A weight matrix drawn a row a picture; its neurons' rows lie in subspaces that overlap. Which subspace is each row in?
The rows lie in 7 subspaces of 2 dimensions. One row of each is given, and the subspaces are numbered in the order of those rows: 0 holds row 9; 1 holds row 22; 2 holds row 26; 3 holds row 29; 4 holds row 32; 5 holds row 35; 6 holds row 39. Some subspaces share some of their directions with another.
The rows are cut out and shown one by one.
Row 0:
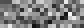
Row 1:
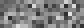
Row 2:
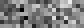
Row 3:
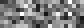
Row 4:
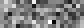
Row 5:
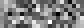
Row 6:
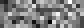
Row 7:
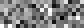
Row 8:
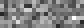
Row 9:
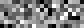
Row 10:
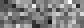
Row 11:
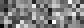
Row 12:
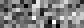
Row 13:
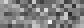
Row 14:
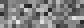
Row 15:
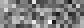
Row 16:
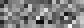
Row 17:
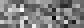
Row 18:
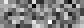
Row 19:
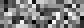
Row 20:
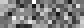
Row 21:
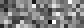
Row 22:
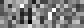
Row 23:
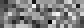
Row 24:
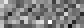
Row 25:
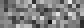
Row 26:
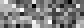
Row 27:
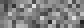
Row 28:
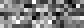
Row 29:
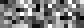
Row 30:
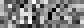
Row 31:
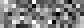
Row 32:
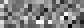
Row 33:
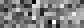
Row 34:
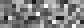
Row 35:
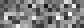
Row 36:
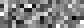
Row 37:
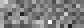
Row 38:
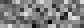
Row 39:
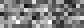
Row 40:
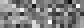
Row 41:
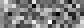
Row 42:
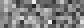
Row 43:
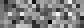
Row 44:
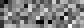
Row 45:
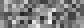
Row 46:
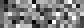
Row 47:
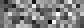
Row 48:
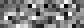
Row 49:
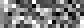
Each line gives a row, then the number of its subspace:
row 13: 0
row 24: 4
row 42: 5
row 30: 1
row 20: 1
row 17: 2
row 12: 3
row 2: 2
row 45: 1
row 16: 4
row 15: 3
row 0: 0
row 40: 2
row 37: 4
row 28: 6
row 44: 4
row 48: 5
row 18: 5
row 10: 2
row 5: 3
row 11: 0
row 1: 5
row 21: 0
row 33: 3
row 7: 0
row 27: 6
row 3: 3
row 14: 6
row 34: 5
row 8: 6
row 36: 6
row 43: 3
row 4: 3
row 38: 0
